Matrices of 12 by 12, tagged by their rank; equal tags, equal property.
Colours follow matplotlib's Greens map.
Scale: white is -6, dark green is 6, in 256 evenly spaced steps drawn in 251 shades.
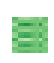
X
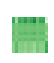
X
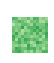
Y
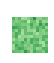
Y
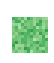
Y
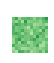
Y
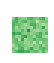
Y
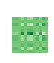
X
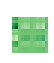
X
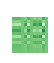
X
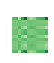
X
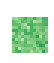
Y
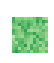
Y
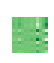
X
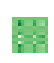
X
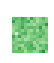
Y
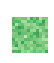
Y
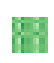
X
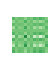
X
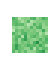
Y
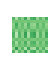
X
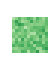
Y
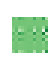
X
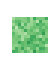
Y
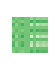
X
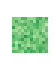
Y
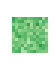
Y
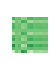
X
